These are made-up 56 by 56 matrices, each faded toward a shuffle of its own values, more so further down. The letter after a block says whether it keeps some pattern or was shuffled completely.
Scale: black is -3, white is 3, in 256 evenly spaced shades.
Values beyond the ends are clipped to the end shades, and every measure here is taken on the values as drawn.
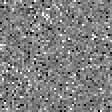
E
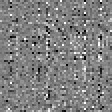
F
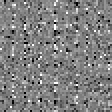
F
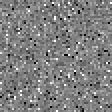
E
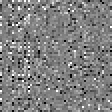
F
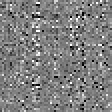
F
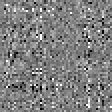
F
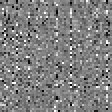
F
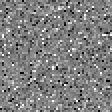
E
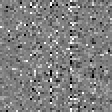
F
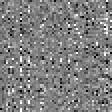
F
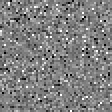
E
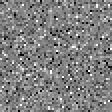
E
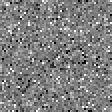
E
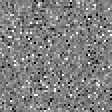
E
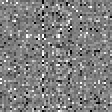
F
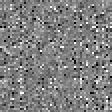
F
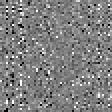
F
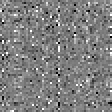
F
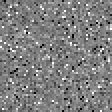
E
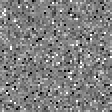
E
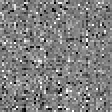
F
